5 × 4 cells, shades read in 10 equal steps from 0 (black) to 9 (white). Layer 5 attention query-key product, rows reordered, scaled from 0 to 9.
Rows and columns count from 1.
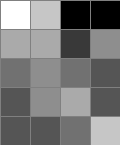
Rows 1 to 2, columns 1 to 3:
9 7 0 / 6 6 2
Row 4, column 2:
5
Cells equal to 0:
2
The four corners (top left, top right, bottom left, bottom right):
9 0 3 7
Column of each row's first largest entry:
1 1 2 3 4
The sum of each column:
25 26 16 18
